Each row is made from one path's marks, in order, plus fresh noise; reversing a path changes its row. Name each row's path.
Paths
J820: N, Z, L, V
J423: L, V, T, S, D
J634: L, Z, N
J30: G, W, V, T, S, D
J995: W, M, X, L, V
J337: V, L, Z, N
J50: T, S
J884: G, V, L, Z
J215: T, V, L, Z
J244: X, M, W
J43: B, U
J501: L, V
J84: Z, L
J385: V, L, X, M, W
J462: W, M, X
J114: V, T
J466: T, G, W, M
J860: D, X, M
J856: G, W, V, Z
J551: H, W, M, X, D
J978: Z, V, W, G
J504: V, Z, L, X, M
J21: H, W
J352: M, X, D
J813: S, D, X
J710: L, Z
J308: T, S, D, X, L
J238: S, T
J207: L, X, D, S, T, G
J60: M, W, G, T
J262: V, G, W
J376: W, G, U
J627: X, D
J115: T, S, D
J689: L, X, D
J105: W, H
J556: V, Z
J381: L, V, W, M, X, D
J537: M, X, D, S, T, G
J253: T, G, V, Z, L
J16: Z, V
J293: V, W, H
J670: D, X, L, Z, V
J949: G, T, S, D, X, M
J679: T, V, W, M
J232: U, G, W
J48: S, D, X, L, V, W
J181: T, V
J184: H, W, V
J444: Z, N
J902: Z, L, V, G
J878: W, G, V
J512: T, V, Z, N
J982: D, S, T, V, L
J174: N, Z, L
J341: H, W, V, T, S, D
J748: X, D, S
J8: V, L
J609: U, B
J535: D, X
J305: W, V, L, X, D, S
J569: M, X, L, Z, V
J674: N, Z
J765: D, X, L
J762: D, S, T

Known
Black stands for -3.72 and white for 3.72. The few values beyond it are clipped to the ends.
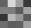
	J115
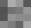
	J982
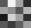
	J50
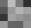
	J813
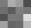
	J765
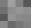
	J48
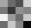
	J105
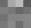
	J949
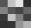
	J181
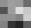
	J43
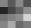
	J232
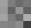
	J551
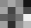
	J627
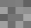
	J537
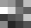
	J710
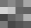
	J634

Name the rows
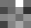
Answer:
J262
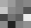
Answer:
J689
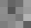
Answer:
J995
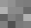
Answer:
J207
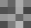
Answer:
J293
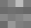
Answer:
J30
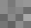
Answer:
J381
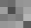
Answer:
J60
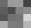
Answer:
J860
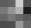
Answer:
J556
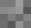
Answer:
J504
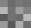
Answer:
J569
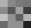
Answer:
J184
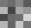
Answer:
J352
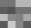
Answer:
J878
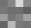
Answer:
J856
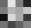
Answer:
J238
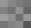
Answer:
J341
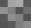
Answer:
J512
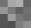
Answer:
J215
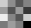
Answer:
J21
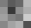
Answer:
J462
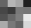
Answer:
J535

